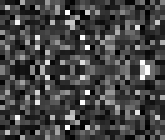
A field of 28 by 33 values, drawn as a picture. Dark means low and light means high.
Histogram: skewed, a long tail of high values. Odd rows or columns: none. Mirror symmetry: top to bottom. Grain: fine. Seam: none.
